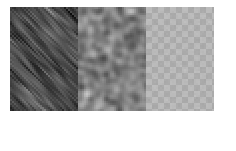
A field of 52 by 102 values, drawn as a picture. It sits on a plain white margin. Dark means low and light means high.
The table splits into one row of 3 panels. Panel 1,1: low, slanting down to the right. Panel 1,2: middling, blotchy. Panel 1,3: high, checkered, faint in contrast.
